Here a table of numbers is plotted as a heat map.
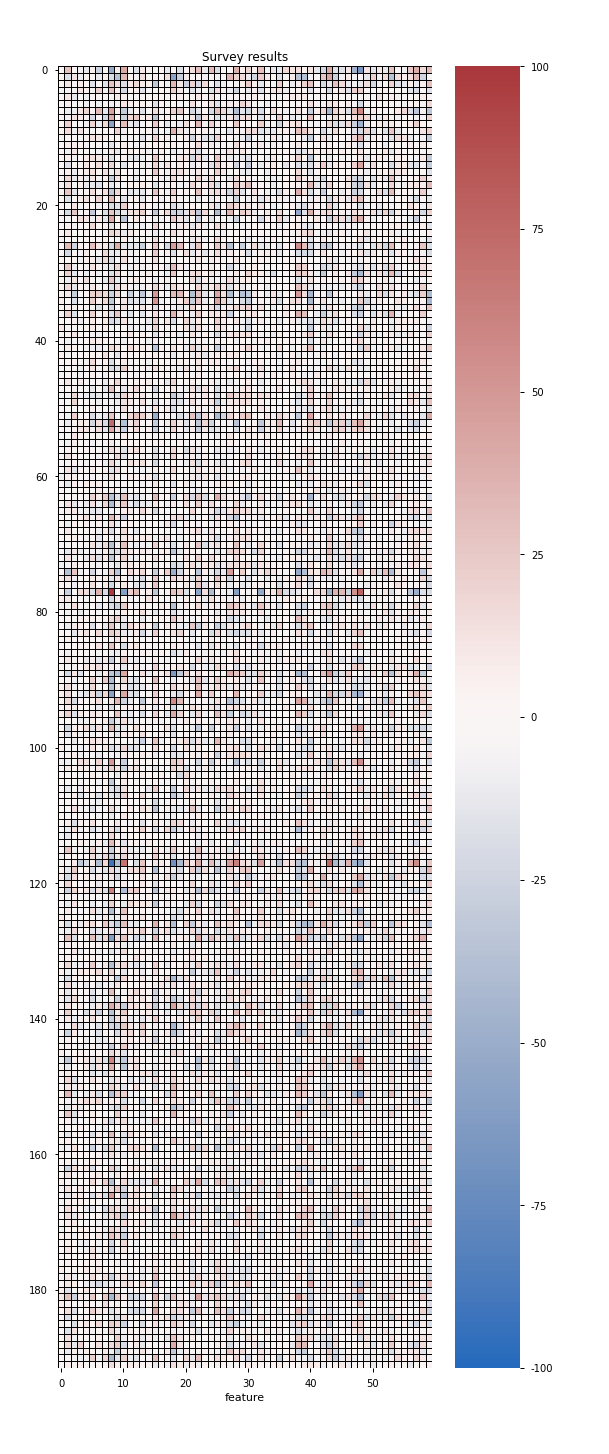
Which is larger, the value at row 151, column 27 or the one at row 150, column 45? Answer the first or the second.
the second
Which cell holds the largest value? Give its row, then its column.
77, 8
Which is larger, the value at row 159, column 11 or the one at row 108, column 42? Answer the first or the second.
the first
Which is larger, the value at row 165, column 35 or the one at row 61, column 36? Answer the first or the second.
the first
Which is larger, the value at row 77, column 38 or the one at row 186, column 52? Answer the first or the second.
the second
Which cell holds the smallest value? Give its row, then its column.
117, 8
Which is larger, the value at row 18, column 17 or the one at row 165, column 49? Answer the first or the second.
the second
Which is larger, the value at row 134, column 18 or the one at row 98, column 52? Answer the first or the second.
the second
